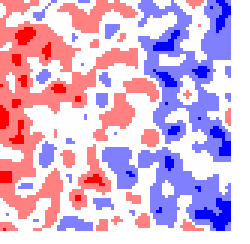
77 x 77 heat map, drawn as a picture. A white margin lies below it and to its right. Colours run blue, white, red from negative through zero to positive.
Grain: blotchy. Average level on the scale: 50%. Slope: up to the left.
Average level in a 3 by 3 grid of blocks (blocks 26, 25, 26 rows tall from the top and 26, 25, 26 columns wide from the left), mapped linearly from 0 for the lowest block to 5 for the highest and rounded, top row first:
530 / 541 / 430
